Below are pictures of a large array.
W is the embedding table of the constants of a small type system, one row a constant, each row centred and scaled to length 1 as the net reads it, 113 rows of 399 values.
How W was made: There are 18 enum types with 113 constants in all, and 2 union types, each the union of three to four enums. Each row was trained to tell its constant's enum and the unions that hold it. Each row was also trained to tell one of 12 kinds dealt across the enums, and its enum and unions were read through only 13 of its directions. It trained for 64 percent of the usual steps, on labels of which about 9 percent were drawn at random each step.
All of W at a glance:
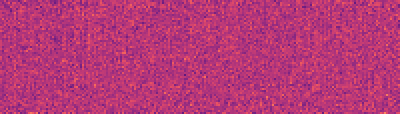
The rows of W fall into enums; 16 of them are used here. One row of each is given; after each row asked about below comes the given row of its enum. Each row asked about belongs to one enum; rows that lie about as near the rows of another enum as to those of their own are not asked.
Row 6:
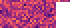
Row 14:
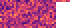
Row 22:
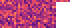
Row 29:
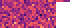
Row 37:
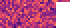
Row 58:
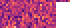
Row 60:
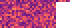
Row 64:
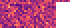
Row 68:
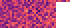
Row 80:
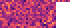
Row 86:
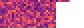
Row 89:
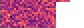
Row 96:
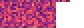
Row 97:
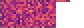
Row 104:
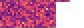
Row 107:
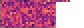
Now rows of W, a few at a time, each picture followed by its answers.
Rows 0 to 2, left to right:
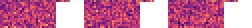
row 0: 58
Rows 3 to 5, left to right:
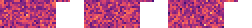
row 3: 86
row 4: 96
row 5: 60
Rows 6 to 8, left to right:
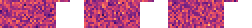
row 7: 6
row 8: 96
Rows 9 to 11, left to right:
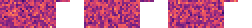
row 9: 14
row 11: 14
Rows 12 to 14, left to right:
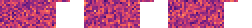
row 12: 86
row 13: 68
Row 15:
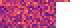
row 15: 68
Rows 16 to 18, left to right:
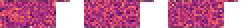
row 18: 6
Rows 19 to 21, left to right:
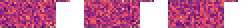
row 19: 64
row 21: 96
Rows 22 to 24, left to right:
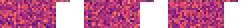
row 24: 29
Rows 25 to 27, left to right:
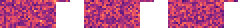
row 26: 80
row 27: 80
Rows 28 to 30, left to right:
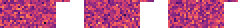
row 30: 104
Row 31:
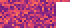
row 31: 14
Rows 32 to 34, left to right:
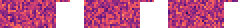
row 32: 104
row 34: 29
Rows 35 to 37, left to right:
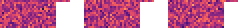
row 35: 14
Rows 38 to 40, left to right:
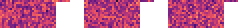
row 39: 96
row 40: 86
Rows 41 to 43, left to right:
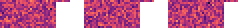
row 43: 14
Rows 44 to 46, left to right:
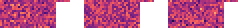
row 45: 64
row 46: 86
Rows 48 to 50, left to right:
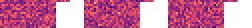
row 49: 89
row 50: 58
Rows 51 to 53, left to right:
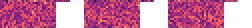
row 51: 97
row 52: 96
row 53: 104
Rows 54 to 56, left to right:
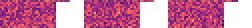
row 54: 64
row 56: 6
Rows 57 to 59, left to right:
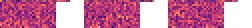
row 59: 22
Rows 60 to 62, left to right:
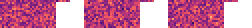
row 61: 58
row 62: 64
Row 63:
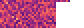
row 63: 89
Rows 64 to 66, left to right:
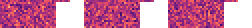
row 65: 6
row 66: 104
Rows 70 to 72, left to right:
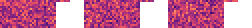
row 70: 58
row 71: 97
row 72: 22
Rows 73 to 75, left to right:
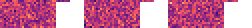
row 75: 64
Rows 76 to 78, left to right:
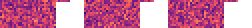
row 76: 96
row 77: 68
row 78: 104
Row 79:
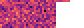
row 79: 14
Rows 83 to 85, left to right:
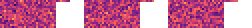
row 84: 86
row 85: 37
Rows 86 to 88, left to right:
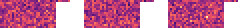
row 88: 86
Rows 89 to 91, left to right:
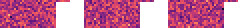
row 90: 97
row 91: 6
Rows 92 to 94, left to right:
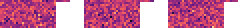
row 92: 107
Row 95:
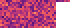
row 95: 89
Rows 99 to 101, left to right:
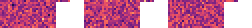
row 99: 64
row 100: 80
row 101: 60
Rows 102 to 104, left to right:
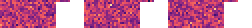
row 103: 107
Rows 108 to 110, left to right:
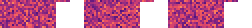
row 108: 6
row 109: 68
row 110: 97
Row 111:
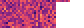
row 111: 104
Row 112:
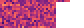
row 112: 22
